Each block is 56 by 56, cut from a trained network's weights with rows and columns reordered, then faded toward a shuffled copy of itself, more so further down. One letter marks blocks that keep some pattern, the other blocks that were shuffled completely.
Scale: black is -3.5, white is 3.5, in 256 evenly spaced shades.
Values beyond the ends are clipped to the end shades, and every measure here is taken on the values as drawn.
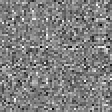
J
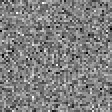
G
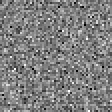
G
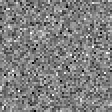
G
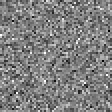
G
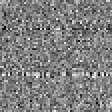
J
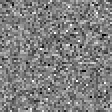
G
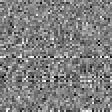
J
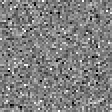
G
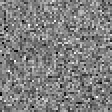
G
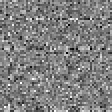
J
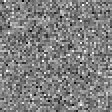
G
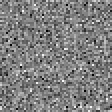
G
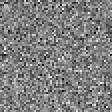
J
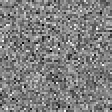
J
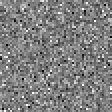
G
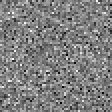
G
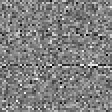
J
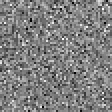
G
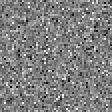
G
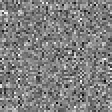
J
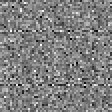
J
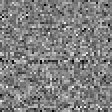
J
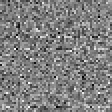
J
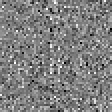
J
